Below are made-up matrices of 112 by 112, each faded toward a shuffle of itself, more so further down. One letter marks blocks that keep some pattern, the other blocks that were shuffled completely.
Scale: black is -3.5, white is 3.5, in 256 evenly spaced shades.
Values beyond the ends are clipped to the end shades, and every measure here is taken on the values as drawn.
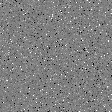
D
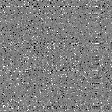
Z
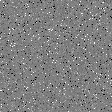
D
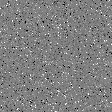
D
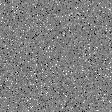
D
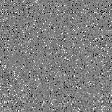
Z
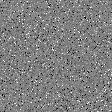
D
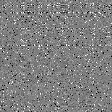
Z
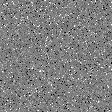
D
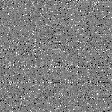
Z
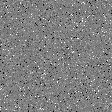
D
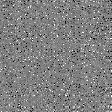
Z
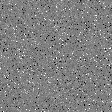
D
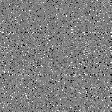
Z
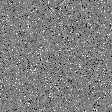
D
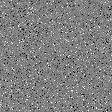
D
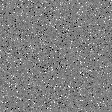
D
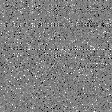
Z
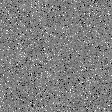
D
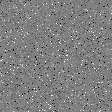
D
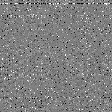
Z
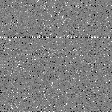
Z
